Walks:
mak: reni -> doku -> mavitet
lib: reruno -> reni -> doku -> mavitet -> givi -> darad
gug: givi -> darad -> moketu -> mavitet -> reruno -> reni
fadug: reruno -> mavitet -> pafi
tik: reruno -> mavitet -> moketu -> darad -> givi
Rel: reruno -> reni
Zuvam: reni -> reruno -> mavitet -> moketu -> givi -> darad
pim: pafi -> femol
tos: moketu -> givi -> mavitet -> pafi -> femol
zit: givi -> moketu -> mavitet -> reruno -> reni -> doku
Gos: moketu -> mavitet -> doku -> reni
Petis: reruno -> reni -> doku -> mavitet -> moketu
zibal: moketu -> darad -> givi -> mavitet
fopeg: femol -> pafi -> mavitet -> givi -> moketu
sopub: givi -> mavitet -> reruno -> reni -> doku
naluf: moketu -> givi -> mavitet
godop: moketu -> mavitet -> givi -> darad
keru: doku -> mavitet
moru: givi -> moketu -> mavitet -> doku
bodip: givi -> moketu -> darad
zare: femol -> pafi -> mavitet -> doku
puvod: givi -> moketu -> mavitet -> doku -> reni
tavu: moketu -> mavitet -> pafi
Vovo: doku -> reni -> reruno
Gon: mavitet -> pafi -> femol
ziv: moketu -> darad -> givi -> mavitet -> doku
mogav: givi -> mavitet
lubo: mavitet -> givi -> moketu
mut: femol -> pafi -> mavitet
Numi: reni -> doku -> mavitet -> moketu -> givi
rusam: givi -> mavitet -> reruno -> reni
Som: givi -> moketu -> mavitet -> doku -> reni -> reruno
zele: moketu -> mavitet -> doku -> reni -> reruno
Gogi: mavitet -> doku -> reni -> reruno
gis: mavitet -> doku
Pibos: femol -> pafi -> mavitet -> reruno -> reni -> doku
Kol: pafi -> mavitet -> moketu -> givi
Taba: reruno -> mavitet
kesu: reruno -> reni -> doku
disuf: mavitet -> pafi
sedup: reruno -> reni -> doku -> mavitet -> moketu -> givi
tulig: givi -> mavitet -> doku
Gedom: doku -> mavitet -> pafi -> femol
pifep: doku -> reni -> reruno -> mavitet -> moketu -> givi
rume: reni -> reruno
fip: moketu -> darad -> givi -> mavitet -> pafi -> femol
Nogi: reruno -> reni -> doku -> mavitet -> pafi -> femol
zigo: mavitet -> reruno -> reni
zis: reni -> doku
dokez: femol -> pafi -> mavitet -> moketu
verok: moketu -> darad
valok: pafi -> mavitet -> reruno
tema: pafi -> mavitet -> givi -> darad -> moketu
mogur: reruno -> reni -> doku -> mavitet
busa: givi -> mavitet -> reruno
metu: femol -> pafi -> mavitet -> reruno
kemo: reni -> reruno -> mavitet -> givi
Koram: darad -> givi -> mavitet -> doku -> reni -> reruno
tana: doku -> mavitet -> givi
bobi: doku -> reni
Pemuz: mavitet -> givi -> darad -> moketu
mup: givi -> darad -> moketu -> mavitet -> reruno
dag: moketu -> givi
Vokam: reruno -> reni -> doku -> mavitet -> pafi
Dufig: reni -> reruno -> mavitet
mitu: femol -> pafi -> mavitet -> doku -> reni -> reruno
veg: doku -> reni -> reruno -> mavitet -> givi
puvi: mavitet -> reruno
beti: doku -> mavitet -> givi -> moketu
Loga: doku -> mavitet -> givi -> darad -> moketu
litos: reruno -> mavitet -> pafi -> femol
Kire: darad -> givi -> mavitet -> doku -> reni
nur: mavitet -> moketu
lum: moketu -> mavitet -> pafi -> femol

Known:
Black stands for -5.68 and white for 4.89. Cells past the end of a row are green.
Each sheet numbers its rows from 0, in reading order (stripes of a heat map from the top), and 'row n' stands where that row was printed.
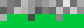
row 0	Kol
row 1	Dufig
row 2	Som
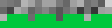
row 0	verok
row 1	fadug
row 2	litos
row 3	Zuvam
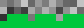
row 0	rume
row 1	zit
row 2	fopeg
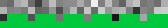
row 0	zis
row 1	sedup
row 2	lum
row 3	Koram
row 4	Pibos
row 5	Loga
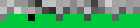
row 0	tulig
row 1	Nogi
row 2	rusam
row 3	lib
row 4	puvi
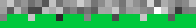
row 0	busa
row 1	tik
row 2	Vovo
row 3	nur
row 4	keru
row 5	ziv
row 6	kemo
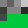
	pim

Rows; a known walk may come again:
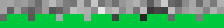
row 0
puvi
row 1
Gon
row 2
Kol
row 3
moru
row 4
bobi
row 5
Rel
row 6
Numi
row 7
zit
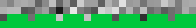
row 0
zare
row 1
dokez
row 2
fip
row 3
godop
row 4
zele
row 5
Vovo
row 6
disuf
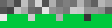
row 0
bodip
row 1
mup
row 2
Loga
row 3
Gedom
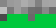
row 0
sopub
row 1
fadug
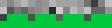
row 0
zigo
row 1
metu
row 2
gis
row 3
sedup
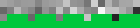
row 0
tavu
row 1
Taba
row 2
tulig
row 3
ziv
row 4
mitu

